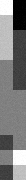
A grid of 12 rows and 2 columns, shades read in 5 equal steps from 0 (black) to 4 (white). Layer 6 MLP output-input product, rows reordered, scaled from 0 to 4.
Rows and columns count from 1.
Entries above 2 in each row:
1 1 1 1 0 0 0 0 0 0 1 1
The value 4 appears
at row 1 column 1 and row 11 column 2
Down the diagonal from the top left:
4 0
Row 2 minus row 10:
2 -2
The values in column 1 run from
1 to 4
